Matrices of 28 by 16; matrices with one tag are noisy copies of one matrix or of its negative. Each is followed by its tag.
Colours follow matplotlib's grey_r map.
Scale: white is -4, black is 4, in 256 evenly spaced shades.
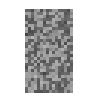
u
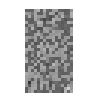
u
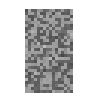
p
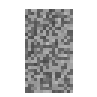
p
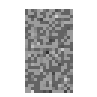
p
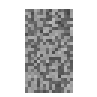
u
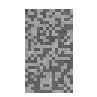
p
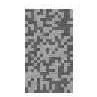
u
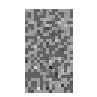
u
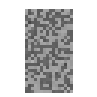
p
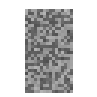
p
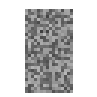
p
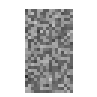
p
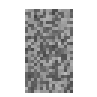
u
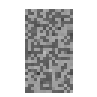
p
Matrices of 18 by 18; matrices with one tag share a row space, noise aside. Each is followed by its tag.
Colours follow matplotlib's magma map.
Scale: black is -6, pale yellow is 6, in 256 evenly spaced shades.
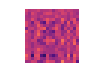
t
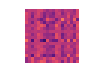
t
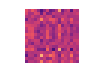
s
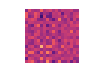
s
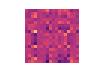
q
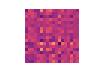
s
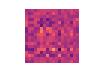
s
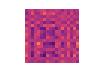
t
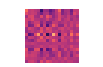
s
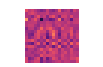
s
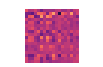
s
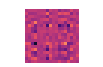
q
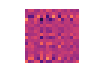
s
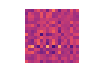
s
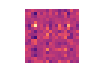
q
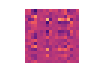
q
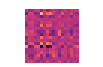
s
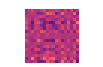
t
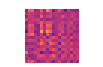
s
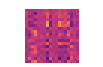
q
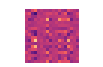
q
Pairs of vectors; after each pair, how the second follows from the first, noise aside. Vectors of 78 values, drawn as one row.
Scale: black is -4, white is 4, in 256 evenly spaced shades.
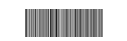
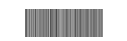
shrunk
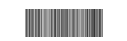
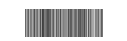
negated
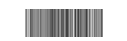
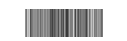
copied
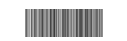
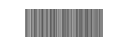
shrunk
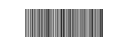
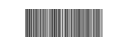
negated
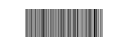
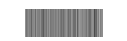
shrunk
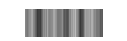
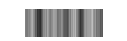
copied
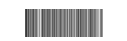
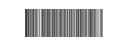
copied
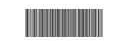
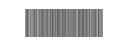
shrunk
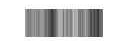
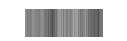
shrunk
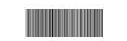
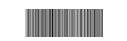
copied
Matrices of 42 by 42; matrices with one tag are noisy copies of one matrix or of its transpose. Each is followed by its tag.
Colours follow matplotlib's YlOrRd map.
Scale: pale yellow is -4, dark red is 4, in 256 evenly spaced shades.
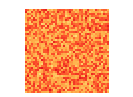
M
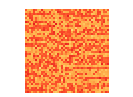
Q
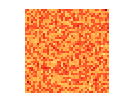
M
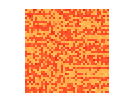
Q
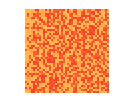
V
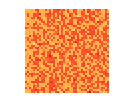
V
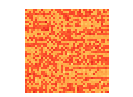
Q
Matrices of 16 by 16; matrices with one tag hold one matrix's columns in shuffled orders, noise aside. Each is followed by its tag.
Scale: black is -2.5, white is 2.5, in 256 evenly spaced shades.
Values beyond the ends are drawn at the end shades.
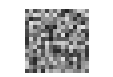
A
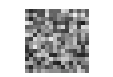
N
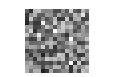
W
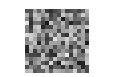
N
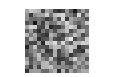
A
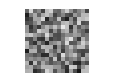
W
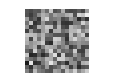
N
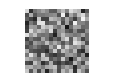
W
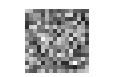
N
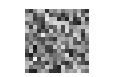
W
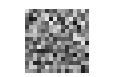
W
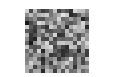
A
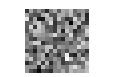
W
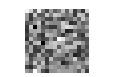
A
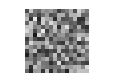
W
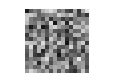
A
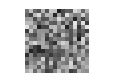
A
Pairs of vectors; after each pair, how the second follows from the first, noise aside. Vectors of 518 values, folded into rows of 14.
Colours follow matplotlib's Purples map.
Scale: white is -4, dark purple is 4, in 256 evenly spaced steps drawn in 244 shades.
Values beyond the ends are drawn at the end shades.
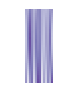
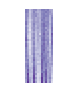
negated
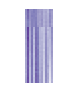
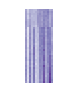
negated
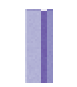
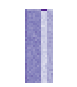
negated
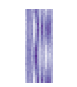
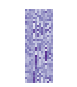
sign-scrambled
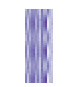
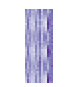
negated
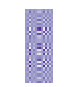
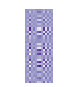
negated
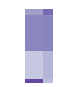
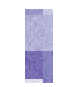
negated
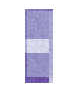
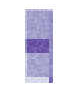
negated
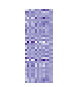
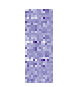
sign-scrambled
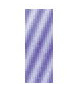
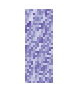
sign-scrambled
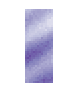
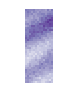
negated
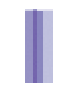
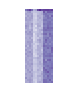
negated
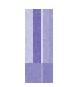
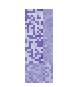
sign-scrambled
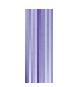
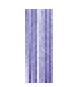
negated
